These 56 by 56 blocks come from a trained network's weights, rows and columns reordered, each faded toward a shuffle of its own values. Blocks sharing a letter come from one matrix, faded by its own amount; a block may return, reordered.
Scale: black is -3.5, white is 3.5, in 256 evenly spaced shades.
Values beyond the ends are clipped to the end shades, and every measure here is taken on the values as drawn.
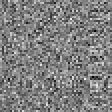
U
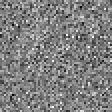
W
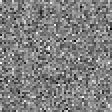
W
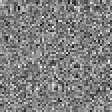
U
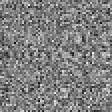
U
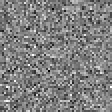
W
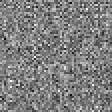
U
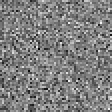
W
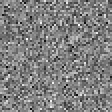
W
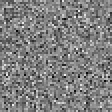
W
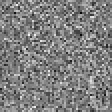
U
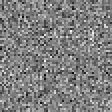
U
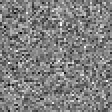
W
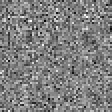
W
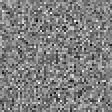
W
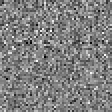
W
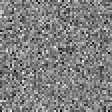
W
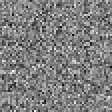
U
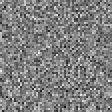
U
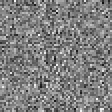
U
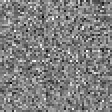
W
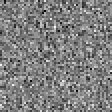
W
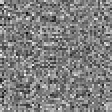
U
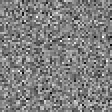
U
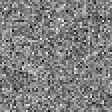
W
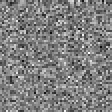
U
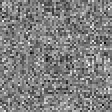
U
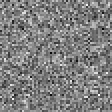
U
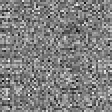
U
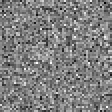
W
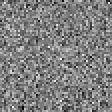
U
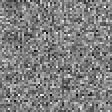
W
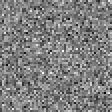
W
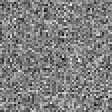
U
